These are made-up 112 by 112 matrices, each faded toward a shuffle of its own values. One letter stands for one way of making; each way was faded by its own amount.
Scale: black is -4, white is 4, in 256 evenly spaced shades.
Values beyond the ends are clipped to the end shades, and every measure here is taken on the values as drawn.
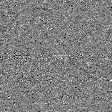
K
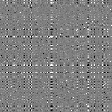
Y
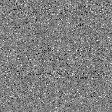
K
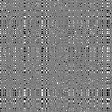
Y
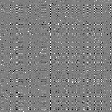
Y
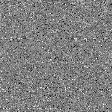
K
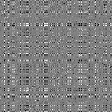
Y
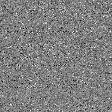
K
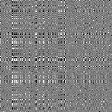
Y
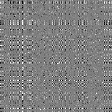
Y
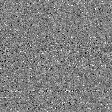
K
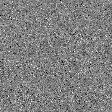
K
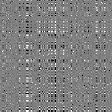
Y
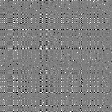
Y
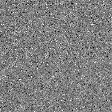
K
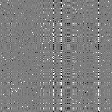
Y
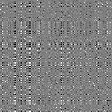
Y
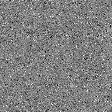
K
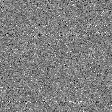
K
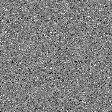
K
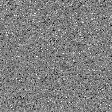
K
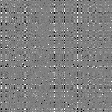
Y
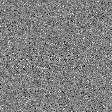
K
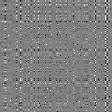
Y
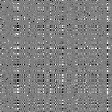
Y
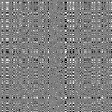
Y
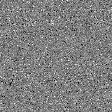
K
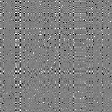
Y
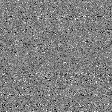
K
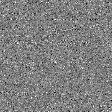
K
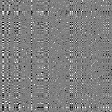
Y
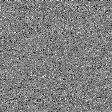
K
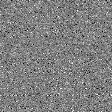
K
